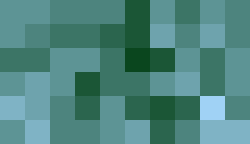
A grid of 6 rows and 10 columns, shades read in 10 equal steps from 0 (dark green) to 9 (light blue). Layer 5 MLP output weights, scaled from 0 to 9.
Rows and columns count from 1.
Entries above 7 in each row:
0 0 0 0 1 0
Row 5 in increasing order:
1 2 2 2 4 4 5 6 7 9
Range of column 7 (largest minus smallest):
5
